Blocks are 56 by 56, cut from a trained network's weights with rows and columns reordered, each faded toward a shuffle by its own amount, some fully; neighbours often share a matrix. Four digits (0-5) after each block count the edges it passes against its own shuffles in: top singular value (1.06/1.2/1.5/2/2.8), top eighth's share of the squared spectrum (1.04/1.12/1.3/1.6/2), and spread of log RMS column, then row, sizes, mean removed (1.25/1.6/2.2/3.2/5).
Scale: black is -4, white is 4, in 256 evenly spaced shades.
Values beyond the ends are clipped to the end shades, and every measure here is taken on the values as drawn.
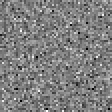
0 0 0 0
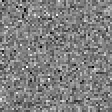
0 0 0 0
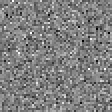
0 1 0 0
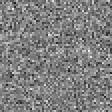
2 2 0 0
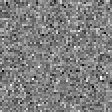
1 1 0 0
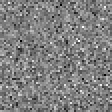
0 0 0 0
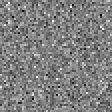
0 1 0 0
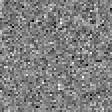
1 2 0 0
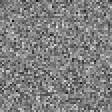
0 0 0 0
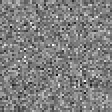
2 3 1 1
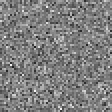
0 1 0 0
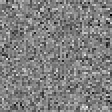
2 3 1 1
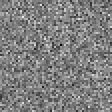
0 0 0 0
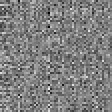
4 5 3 1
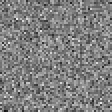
1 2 0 0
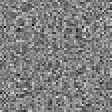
3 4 2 1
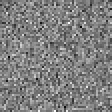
2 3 1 0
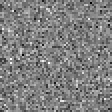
1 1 0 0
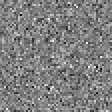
2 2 1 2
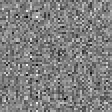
3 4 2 1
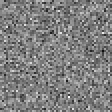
2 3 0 1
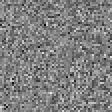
2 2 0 1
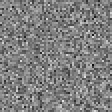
2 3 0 0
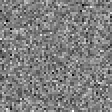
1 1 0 0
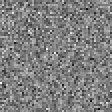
1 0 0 0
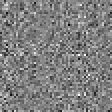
3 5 3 2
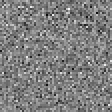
2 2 0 1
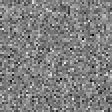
0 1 0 0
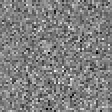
2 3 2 1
